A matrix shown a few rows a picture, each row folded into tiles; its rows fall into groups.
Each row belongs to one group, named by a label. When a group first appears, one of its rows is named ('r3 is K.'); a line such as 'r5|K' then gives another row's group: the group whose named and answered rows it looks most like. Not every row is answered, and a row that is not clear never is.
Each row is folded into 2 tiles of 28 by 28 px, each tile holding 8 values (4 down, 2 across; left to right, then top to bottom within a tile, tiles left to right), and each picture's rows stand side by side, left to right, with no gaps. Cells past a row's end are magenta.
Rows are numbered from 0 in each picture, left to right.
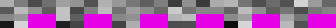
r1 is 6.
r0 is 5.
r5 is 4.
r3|6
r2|5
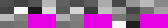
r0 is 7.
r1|7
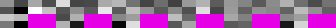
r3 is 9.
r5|5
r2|5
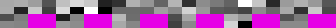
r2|4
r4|4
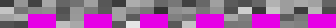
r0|6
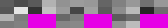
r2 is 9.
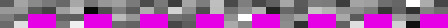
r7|4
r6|9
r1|9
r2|6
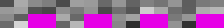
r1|9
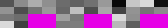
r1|7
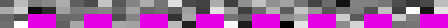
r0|9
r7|7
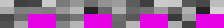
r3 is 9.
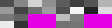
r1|7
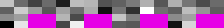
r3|5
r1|9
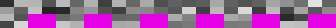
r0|9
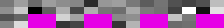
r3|7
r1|6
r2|5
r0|9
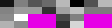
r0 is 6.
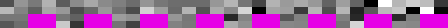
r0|6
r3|7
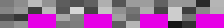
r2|9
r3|6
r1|7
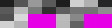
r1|4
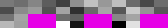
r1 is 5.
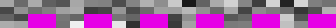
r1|9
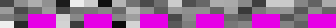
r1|4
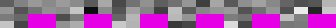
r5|7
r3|6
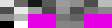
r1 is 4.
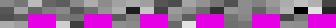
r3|9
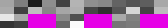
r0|6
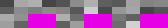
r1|9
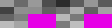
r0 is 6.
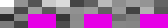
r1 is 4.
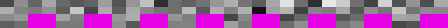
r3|7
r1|7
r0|6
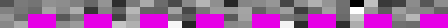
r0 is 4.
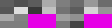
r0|7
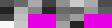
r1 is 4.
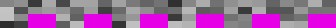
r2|5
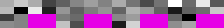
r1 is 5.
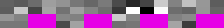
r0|7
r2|7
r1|5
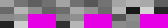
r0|5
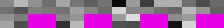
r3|5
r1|5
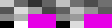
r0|5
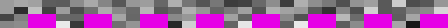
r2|9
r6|9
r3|5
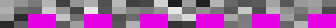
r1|9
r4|7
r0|6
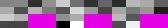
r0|6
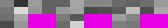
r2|7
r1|9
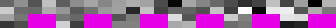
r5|6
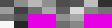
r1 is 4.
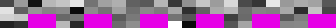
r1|4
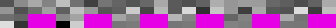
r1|5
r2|7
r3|7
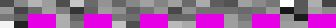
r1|4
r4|4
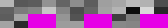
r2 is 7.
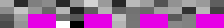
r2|4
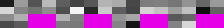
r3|9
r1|7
